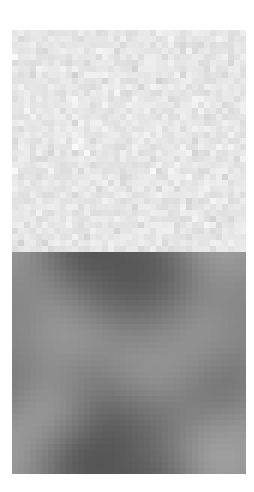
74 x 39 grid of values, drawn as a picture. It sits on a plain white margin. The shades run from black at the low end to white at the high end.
It is made of 2 by 1 panels. Panel 1,1: very high, fine-grained, faint in contrast. Panel 2,1: middling, smooth.
